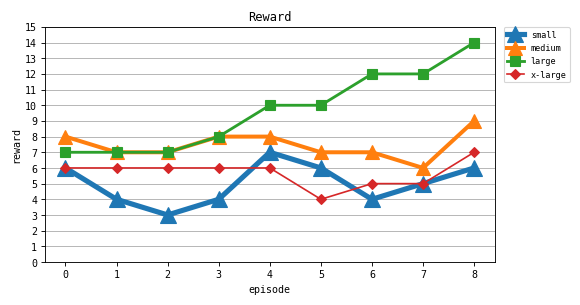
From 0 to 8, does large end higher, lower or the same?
higher
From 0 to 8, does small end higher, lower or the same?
the same
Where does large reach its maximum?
8
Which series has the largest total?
large
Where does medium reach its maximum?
8
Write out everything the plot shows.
Title: Reward
x-axis: episode, ticks 0 1 2 3 4 5 6 7 8
y-axis: reward, ticks 0 1 2 3 4 5 6 7 8 9 10 11 12 13 14 15
Legend: small, medium, large, x-large
Values:
small: 6 4 3 4 7 6 4 5 6
medium: 8 7 7 8 8 7 7 6 9
large: 7 7 7 8 10 10 12 12 14
x-large: 6 6 6 6 6 4 5 5 7
